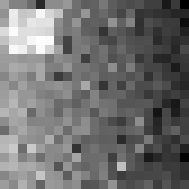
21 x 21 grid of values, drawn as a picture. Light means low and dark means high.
Slope: up to the right. Ninth with the lowest average: top left. Odd patch: lower, in the top left. Ninth with the highest average: top right.
